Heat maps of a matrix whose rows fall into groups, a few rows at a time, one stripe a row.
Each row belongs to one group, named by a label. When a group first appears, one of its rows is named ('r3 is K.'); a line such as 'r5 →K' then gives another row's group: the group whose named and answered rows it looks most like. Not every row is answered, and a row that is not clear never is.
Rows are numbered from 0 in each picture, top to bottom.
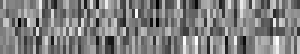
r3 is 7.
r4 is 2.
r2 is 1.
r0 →1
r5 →2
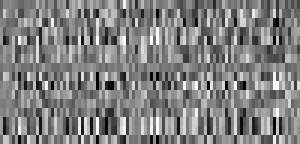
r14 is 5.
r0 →7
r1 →1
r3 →5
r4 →5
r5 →7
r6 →7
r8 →1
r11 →1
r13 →5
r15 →1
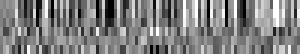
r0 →2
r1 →2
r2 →2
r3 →5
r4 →7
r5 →1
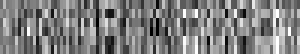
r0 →1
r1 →2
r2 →1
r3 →1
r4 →2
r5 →2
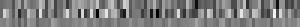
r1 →1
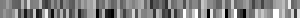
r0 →1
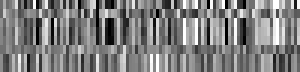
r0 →2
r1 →1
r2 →2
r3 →2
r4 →2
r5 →7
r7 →5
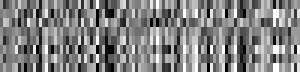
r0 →5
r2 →1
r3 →5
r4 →5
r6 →5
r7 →2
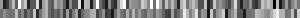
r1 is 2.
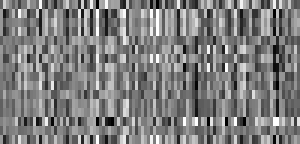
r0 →1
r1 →5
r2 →5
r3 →5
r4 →7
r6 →5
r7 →7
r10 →1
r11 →7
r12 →7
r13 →2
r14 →7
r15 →5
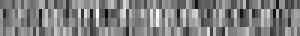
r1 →5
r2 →5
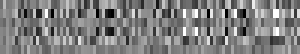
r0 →1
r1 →2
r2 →7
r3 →2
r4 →7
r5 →1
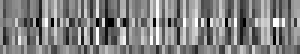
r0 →5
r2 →2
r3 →5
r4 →5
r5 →1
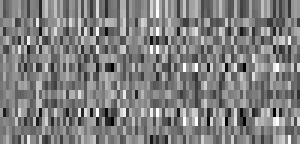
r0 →5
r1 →5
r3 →5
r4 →1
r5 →5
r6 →1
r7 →2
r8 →1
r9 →1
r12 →5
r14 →7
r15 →1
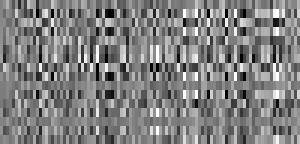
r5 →5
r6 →5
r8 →2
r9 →1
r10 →2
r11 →7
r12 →5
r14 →5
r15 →2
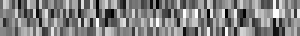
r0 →1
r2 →5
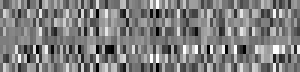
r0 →5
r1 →1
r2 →7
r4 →1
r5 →2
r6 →5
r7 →1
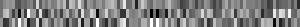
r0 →7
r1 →1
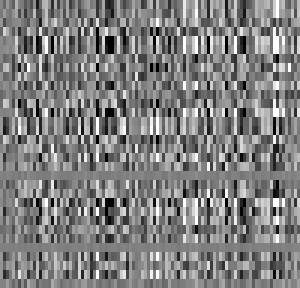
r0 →2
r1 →2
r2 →5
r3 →1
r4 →2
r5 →2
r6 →7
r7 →1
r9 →2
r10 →7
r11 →1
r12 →2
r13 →5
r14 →5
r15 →1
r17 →5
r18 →7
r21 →7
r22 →2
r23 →5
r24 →2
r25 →7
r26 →2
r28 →5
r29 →7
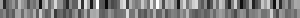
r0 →5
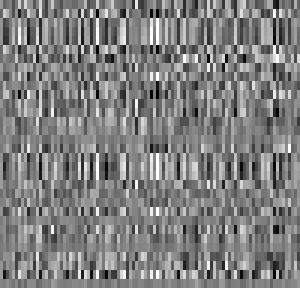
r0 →7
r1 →1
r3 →5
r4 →5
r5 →1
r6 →2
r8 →5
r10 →1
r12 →7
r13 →7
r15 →1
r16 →1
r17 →5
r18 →5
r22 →1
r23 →5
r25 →7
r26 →1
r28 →7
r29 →7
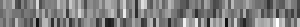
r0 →7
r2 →2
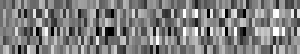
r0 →7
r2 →1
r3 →2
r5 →1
